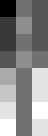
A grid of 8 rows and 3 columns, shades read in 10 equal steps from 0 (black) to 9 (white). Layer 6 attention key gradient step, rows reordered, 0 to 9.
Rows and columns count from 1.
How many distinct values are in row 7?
3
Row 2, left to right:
2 5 3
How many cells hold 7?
1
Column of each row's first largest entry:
2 2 2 2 3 3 3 1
